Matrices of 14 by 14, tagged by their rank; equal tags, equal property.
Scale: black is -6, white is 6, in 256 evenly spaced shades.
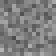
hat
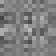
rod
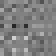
rod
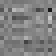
rod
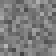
hat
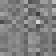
rod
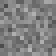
hat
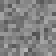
hat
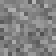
hat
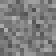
hat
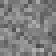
hat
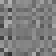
rod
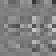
rod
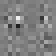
rod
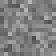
hat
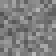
hat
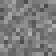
hat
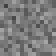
hat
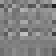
rod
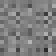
rod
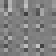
rod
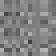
rod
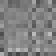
rod
